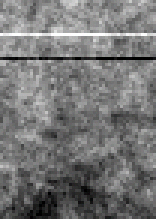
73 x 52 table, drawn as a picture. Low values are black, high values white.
Slope: up to the top. Odd lines: rows 12 and 20. Grain: streaks across.
